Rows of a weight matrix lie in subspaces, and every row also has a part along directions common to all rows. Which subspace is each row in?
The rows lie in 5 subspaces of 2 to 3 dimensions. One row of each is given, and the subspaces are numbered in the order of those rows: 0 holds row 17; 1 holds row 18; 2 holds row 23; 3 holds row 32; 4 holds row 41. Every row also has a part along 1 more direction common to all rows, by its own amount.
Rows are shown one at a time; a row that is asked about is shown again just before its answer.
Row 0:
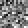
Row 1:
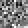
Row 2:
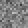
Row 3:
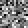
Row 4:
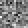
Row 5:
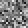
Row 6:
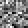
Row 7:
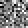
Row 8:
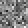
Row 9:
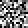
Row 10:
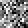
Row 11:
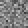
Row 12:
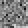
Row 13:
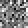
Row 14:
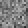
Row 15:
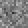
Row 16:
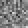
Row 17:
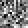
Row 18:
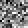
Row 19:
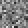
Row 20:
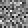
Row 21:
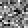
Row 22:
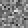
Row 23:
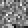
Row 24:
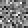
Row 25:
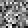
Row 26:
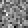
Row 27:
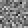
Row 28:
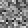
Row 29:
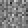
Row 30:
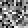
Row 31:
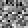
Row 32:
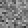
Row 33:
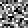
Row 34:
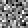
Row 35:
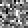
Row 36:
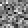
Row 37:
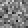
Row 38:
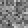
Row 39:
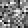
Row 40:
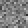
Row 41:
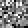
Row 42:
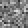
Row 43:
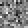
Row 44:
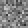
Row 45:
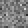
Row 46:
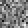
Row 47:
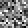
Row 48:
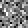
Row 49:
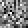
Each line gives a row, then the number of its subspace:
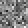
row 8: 3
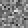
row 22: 4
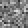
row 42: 4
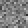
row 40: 2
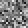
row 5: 3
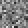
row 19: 2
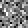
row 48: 2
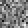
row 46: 1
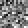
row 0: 2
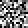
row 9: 0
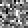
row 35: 1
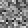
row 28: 3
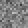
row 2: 1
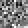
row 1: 4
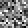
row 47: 3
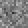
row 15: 2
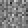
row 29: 3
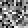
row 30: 2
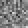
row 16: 0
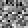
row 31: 1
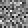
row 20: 0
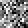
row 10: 1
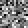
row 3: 2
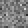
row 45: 2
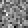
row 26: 2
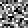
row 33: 4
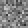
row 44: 1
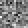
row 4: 3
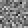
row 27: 0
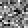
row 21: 4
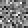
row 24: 0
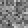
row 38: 3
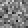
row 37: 3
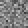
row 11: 0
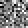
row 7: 0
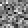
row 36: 4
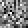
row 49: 0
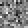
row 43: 1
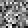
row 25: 2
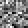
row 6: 4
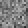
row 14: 3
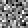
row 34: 1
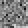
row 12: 2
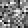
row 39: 4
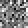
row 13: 3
